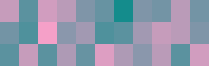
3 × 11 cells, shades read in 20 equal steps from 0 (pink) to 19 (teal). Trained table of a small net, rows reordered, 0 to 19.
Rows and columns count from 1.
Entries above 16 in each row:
1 0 0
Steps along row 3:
down up down up down up up down up down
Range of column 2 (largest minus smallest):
10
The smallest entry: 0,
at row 2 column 3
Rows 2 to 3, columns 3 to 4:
0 9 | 13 6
